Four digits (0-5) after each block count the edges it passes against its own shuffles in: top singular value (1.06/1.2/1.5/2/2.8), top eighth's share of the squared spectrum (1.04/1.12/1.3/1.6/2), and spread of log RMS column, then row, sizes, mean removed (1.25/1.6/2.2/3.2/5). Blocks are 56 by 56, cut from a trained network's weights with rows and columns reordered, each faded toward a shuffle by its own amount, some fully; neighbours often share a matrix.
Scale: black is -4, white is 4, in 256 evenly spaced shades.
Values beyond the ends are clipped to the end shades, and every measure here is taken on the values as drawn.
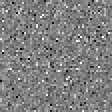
2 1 0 1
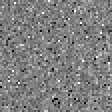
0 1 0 0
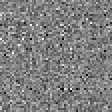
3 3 1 2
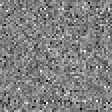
2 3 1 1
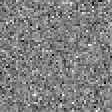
0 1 0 0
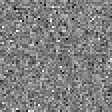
2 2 0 1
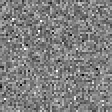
1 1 0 0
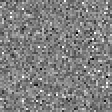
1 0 0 0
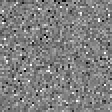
0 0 0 0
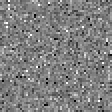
0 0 0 0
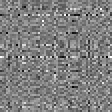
4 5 2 3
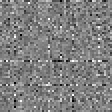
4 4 2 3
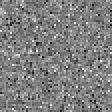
0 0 0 0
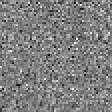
2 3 0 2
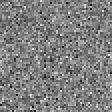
0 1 0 0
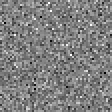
0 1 0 0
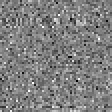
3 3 1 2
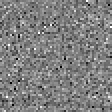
1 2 0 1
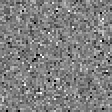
1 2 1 0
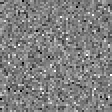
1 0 0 0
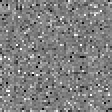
2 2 0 1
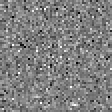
1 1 0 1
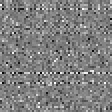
4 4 0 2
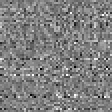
3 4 1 3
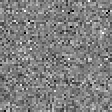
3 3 0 2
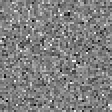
0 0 0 0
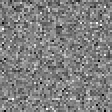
2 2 0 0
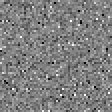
1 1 0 0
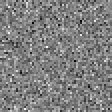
0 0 0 0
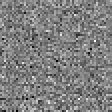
3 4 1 1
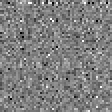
3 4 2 2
